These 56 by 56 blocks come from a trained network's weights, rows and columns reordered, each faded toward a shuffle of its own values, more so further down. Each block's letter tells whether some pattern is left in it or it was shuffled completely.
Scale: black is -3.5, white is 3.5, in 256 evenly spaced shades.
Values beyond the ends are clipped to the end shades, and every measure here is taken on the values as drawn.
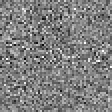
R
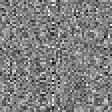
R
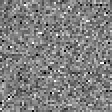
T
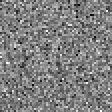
T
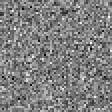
T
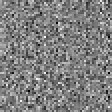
R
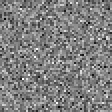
T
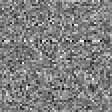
R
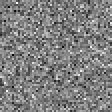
T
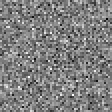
T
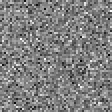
T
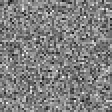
T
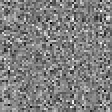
R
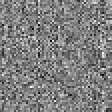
R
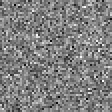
T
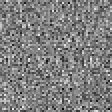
R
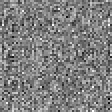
R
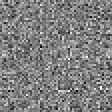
R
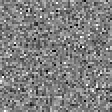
T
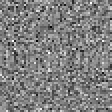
R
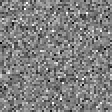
T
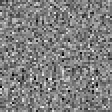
R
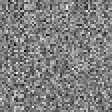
R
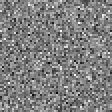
T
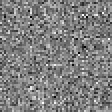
R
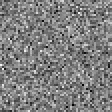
T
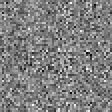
R
